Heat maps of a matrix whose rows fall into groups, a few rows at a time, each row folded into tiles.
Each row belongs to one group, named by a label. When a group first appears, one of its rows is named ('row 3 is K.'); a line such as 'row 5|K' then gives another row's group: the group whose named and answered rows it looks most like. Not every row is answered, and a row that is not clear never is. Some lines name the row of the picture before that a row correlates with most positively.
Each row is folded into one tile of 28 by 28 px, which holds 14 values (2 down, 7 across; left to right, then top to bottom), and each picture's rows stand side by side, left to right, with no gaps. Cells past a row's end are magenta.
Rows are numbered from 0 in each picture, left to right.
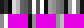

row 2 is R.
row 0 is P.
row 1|P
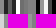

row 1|R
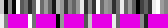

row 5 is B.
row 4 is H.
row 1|H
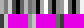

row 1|R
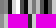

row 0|R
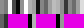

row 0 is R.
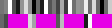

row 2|P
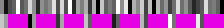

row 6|H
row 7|H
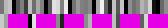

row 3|R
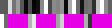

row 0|H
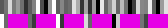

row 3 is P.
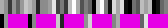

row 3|R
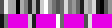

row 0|P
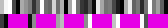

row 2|R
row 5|H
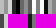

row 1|P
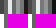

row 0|H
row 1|H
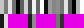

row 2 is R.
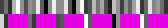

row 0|B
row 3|H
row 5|H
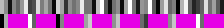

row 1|H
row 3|R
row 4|R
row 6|R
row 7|H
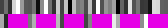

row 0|B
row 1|R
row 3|P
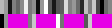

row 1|R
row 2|H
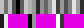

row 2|B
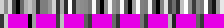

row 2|P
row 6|B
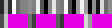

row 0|P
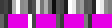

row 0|B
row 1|H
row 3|B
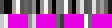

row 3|H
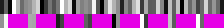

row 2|P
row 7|H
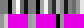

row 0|R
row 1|R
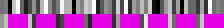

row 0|R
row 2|P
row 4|P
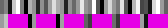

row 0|R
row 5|B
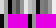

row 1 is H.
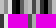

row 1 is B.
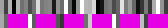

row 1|H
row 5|B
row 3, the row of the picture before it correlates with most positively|0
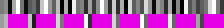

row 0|R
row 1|B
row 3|B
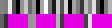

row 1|R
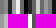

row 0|R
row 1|H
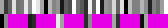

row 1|P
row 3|P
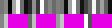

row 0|R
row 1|P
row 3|H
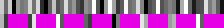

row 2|H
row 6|R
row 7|H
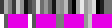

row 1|H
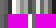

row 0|B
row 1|H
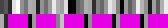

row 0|B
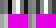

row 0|R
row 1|R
